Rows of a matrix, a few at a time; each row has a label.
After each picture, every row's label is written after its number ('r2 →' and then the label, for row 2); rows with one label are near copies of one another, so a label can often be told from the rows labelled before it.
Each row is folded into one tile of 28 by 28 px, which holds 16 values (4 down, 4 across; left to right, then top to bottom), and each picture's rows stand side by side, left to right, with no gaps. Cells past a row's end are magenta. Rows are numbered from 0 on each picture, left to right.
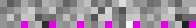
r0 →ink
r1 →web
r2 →ink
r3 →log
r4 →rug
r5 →ink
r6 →web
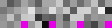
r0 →ink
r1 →web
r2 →log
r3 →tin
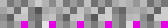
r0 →log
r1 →rug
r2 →log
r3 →log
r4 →rug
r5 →log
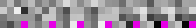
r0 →tin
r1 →log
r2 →rug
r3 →rug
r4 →web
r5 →web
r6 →web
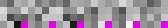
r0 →web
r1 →log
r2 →web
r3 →rug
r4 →rug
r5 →ink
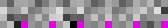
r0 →web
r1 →ink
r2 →web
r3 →ink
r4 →ink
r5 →tin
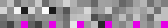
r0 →tin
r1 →tin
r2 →rug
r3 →web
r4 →ink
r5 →log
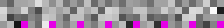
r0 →web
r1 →rug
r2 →log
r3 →log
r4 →web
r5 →web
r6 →log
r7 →tin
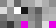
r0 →tin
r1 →rug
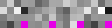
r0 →tin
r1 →ink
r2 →rug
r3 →tin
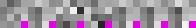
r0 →ink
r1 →rug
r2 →tin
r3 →web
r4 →rug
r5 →rug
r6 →rug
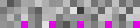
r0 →ink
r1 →rug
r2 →tin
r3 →log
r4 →log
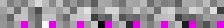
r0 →log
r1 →rug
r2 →log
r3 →web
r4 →web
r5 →log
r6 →web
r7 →tin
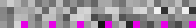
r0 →rug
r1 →log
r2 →log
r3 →web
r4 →web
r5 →tin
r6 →tin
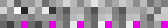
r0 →tin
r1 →tin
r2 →rug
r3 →rug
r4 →rug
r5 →log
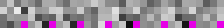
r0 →tin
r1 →web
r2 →web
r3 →rug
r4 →web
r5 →ink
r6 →web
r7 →ink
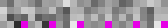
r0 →web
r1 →web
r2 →rug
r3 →ink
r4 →ink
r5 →rug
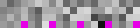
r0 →ink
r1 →rug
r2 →log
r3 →web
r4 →log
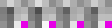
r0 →rug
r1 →rug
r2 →rug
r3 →rug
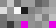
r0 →tin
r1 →ink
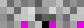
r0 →log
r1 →web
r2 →log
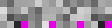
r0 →web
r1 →rug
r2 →log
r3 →web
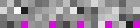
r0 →tin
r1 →ink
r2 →tin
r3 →rug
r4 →web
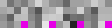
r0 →log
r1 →rug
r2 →web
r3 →rug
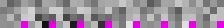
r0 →ink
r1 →web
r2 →web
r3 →web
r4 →rug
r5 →ink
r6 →rug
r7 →log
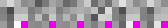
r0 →rug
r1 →ink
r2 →ink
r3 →log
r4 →rug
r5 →rug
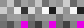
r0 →tin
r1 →tin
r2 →tin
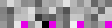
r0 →rug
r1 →web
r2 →rug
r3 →log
